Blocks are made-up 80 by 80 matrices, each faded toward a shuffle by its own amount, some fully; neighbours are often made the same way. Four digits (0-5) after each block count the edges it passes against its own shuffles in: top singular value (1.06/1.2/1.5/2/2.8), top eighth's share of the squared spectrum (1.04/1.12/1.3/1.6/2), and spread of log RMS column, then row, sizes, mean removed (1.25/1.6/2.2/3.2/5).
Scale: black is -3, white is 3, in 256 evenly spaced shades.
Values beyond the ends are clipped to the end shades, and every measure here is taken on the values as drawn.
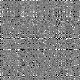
5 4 3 3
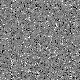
3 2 1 0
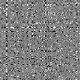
4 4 2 2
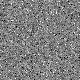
0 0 0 0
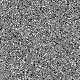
0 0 0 0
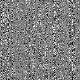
1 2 4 0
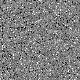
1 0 1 0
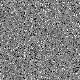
1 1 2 0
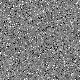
0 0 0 0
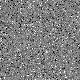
0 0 0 0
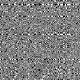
4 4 2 3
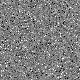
2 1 0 0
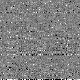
4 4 0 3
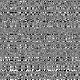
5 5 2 4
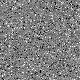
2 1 0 0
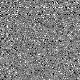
3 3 0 2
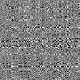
4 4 2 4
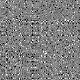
4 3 2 2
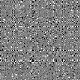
4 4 2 3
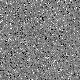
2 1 0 0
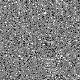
3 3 1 1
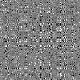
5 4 3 3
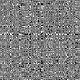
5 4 3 3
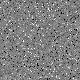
0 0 0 0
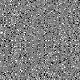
4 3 2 2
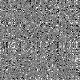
4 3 2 2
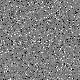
2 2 0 0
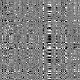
5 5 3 3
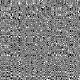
4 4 3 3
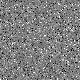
0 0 0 0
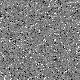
2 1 0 0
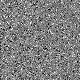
1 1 0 0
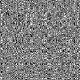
4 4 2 2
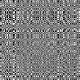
5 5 4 4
